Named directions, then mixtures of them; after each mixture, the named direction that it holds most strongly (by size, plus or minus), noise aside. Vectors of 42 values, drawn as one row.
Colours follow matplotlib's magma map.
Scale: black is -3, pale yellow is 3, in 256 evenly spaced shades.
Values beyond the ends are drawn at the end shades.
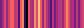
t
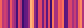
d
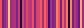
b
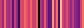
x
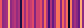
b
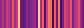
x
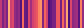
b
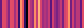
t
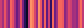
d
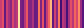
x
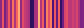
x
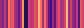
t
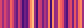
d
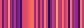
b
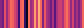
t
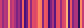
b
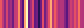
t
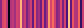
b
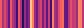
d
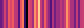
t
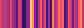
d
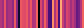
x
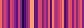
d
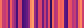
d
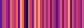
t
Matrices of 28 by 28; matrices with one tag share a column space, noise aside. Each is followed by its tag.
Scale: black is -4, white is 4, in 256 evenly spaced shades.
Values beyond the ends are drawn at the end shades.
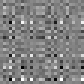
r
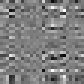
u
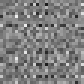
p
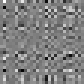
u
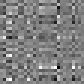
r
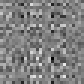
p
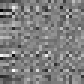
u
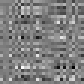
r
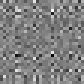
u
